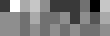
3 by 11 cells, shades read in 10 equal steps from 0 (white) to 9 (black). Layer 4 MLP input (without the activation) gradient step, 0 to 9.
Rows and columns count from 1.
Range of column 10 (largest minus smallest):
4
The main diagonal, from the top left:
7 4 5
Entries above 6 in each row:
5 1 0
